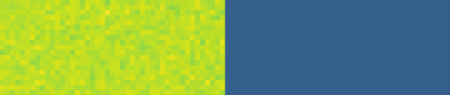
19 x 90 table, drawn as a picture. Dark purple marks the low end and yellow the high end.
The table splits into one row of 2 panels. Panel 1,1: very high, fine-grained, faint in contrast. Panel 1,2: low, flat.
